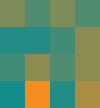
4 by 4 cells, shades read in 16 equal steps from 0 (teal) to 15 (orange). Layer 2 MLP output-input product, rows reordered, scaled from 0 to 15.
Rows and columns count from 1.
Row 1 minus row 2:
6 3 4 -4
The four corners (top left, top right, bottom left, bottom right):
7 4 0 10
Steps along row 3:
up down up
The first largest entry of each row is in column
1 4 2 2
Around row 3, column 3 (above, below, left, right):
3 1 8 8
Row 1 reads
7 4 7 4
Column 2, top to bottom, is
4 1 8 15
